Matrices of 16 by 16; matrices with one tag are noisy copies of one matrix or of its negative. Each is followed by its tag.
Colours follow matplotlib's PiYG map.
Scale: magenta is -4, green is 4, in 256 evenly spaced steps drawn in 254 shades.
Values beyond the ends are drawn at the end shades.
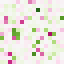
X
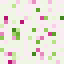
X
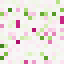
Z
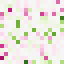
Z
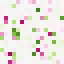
X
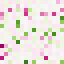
Z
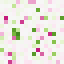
X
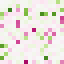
Z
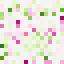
Z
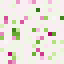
X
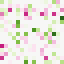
Z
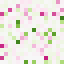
Z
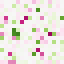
X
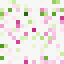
Z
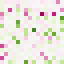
Z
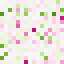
Z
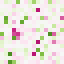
X
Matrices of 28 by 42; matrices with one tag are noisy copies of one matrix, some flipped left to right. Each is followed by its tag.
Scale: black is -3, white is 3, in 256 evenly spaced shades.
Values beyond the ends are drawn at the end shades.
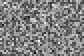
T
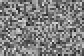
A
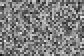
T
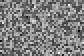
T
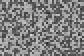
T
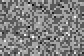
T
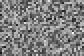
A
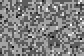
A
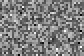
A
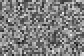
A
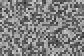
A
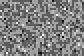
A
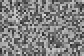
A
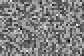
A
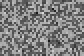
A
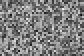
T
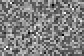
T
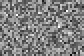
A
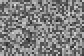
A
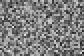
T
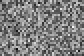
T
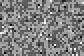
A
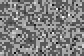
A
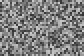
A
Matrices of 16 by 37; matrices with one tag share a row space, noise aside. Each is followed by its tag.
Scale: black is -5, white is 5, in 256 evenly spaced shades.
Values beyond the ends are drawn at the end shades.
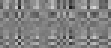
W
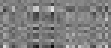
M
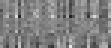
W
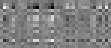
M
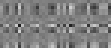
W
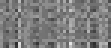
W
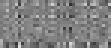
W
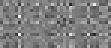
W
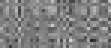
W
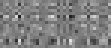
W
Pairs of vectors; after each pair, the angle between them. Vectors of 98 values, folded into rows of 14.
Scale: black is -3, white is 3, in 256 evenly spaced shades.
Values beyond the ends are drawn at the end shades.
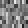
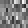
partly aligned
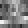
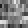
nearly parallel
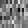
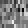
nearly parallel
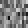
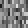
partly opposed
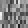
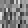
nearly parallel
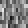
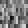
nearly parallel
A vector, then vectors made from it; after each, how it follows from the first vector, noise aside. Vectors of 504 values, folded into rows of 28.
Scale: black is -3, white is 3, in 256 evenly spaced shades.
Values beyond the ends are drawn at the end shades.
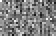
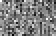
copied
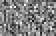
wrapped around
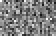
copied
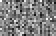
copied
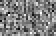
wrapped around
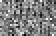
copied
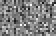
wrapped around
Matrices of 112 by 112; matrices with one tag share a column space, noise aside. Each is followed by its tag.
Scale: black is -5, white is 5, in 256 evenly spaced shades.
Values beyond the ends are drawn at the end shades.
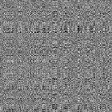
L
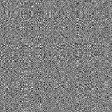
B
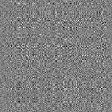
B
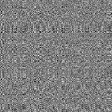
L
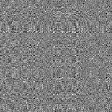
L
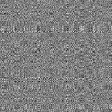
L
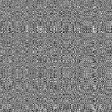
L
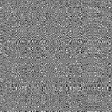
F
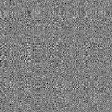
B
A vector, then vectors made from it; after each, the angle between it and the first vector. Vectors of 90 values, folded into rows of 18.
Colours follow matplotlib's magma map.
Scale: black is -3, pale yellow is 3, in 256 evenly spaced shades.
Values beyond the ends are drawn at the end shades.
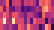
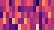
partly aligned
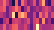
orthogonal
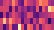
partly aligned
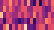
partly opposed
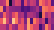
nearly parallel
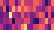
partly opposed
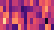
nearly parallel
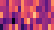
partly opposed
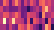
nearly parallel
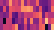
nearly opposite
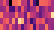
partly aligned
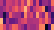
partly opposed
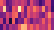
orthogonal
